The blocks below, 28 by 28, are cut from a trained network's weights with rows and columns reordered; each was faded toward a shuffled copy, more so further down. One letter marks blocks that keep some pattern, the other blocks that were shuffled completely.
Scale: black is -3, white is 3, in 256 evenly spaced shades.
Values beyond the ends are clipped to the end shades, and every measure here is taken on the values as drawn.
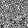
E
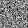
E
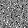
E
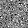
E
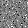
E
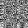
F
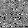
F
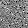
E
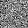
E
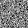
E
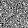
E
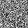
E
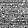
F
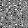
F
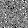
E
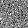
E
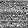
F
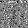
F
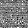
F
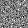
E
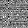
F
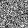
E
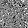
E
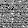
F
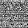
F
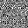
F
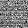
F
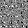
F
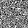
F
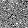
E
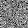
E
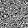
F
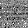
F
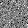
E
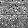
F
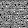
F
